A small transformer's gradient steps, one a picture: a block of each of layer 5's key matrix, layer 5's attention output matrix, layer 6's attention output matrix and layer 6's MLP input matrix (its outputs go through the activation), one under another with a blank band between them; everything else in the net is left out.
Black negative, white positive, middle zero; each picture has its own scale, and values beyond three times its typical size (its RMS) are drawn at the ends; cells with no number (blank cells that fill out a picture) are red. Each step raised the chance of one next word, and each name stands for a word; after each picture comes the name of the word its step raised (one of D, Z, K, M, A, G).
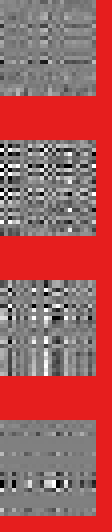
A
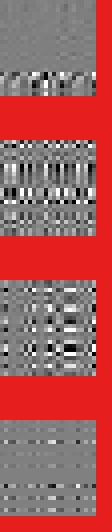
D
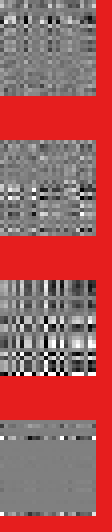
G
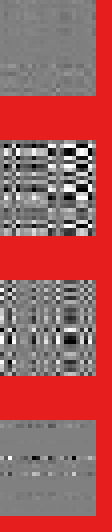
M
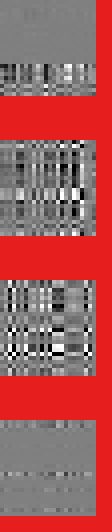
D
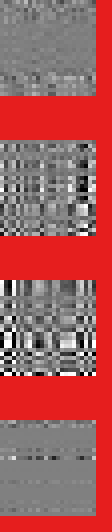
G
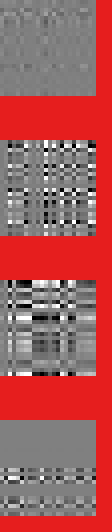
A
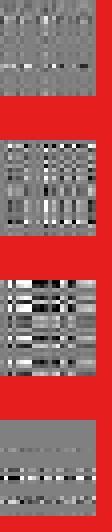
D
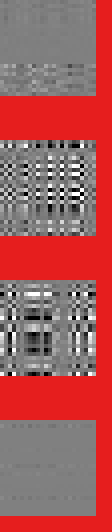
A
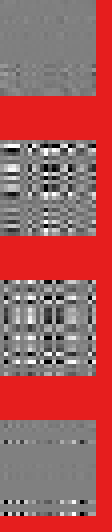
M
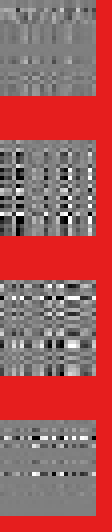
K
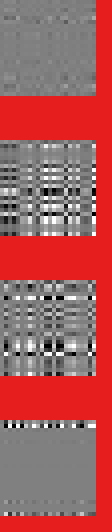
K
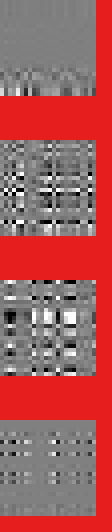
A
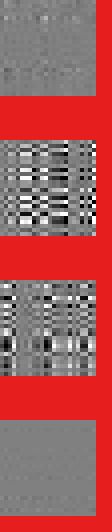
K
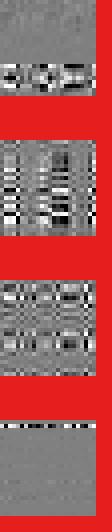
K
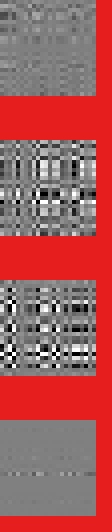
D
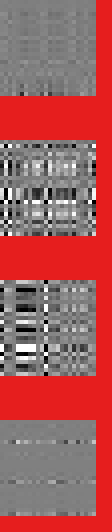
D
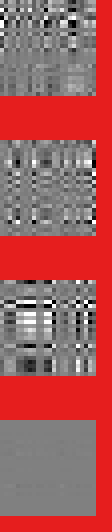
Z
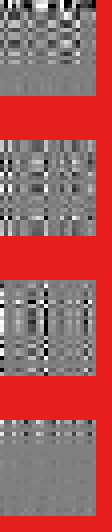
Z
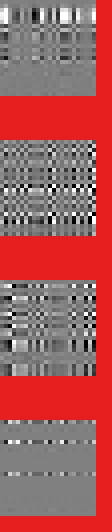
K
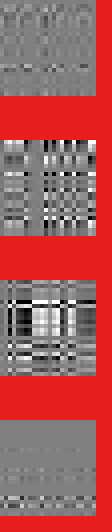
Z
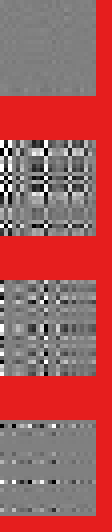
M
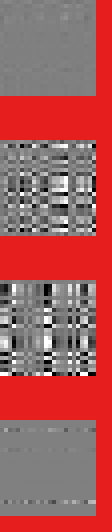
G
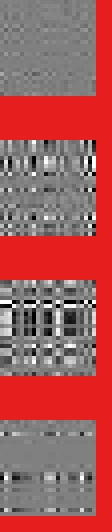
Z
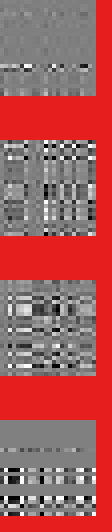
D
